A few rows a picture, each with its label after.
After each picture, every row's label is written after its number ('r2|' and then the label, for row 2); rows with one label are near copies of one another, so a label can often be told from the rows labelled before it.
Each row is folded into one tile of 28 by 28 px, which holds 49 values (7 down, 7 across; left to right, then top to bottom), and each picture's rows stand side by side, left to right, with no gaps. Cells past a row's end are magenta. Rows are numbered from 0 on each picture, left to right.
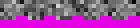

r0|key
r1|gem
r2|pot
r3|key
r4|key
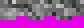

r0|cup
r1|key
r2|pot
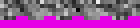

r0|pot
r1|cup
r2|pot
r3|cup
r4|gem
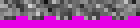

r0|pot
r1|pot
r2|gem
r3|gem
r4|key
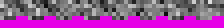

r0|pot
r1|pot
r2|key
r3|pot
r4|key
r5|key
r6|pot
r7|cup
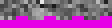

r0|gem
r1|cup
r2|gem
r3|key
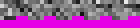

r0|pot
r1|key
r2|key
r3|cup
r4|cup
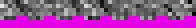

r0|pot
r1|key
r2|pot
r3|pot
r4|gem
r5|gem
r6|key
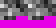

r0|pot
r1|pot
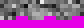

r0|gem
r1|cup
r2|key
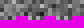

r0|key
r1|gem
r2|gem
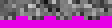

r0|gem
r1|pot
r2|key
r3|pot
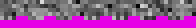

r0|gem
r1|cup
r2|key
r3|gem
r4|gem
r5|pot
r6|key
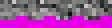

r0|cup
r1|cup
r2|gem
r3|pot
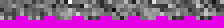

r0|gem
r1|gem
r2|cup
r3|pot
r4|key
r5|cup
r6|pot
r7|pot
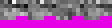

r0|cup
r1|cup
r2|gem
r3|cup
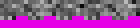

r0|gem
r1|key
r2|gem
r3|gem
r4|key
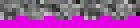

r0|gem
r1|cup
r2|key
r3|gem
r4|key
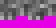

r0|gem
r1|gem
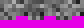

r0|key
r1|gem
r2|key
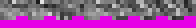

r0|cup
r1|cup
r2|gem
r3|cup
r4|pot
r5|pot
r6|pot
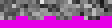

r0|gem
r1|cup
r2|key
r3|pot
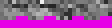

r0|cup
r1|cup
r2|gem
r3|key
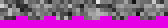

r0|pot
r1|key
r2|gem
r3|cup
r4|key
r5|key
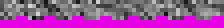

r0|key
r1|pot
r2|key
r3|cup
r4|gem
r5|key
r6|pot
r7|cup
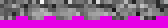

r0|gem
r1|cup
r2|cup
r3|cup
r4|key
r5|pot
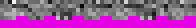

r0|cup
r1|key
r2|gem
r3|cup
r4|cup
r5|gem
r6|cup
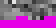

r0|cup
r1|gem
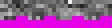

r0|pot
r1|gem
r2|cup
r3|gem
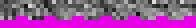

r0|gem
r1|pot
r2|cup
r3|pot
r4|key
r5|cup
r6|cup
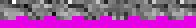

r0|cup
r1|key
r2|cup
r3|key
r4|gem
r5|cup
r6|cup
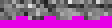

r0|key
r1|pot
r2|cup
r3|cup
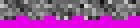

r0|pot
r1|key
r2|gem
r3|pot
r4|key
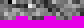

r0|cup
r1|pot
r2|key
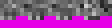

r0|gem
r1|gem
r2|gem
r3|pot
